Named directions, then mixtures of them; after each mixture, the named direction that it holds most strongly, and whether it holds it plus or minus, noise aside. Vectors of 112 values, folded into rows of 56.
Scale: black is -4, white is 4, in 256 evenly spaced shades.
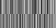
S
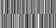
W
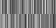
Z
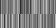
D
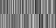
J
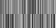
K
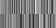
J, minus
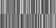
D, minus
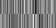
J, plus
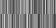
Z, plus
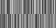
Z, minus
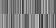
J, plus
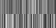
K, minus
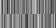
W, plus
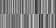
J, plus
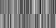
D, plus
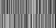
K, minus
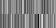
W, minus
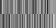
S, plus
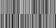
D, minus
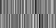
J, plus
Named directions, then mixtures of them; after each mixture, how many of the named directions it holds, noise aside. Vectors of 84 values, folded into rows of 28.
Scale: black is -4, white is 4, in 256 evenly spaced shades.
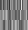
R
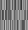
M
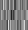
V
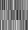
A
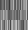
three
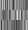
one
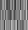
three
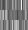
three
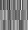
one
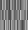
two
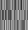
one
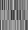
two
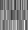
three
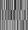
three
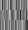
three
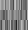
three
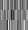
one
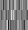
one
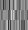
two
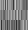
two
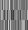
three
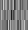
one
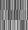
three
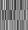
two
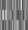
three
